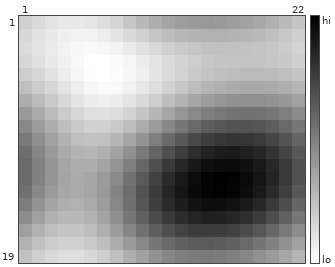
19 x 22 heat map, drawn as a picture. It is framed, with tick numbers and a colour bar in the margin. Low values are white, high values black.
There are no lone odd cells. Neither half mirrors the other. The ninth with the lowest average is the top left.
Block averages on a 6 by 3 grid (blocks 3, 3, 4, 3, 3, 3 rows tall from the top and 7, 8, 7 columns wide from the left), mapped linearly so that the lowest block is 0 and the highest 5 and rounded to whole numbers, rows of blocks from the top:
0 1 1 | 0 0 1 | 1 2 3 | 2 4 5 | 2 4 5 | 1 3 3
